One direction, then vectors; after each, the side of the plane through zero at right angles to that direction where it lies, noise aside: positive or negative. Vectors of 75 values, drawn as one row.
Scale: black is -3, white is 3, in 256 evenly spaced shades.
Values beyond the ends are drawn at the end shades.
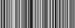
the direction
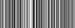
negative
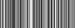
negative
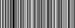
negative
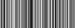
positive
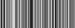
positive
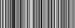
negative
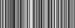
negative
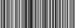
positive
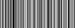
negative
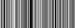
positive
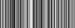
negative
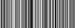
positive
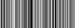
positive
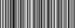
negative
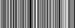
positive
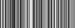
negative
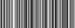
positive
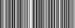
negative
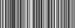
negative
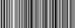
positive
